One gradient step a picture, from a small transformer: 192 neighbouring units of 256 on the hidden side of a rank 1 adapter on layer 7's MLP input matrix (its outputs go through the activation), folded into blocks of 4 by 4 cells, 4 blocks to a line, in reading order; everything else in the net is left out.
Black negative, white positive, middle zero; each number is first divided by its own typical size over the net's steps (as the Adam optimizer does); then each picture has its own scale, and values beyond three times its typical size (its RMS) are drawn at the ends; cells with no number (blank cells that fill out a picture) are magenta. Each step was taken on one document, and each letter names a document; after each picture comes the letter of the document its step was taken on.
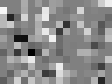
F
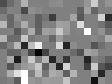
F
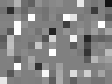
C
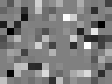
C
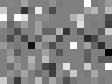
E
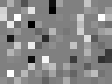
E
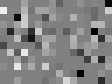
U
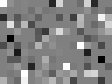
E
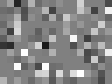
C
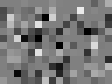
F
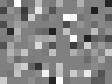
C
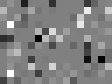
E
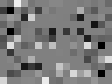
C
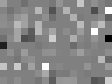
U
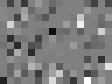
E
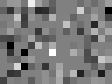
C
